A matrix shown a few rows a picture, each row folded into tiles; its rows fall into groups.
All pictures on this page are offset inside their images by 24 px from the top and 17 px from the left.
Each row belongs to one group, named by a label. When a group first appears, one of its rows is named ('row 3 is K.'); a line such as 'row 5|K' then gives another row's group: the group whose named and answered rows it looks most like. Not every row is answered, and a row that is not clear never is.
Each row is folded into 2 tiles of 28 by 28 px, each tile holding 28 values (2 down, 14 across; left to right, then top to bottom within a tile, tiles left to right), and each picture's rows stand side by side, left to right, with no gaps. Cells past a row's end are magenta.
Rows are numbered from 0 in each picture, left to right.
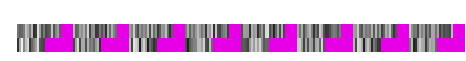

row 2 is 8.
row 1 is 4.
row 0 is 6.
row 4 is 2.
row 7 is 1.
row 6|8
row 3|2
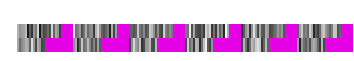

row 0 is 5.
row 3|6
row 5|2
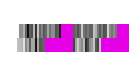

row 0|5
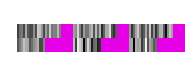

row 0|6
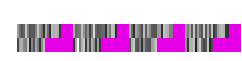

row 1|4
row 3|8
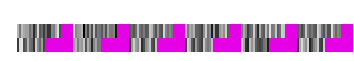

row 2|6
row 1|5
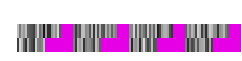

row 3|2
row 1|8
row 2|8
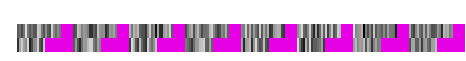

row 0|6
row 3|2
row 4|8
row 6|5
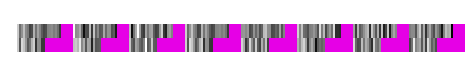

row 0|5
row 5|8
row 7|4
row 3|5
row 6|1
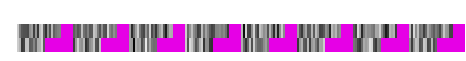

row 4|1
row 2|5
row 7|8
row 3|5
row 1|6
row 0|1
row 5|4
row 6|2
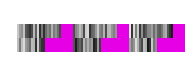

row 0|5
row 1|2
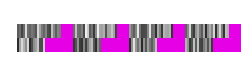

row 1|2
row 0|6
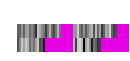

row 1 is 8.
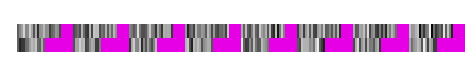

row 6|4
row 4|1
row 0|2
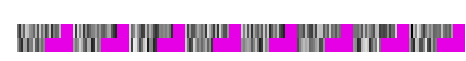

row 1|8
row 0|8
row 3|1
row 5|6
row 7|8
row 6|1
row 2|5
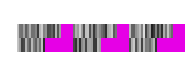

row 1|2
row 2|4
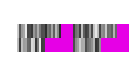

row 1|6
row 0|5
